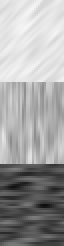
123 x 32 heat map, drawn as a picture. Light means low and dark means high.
The table splits into 3 rows of 1 panel. Panel 1,1: very low, slanting up to the right, faint in contrast. Panel 2,1: low, streaked downward. Panel 3,1: high, streaked across.
